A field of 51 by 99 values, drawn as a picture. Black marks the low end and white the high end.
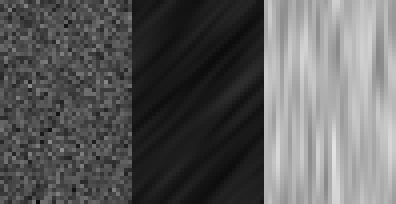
It is made of 1 by 3 panels. Panel 1,1: low, fine-grained. Panel 1,2: very low, slanting up to the right, faint in contrast. Panel 1,3: high, streaked downward.
